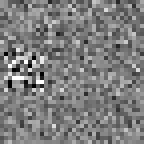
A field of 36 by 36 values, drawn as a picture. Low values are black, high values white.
No regular stripes run through it. The texture is fine-grained noise. No overall slope runs across the table. An odd patch, rougher than its surroundings, sits in the middle left. Values change most from cell to cell in the middle left.
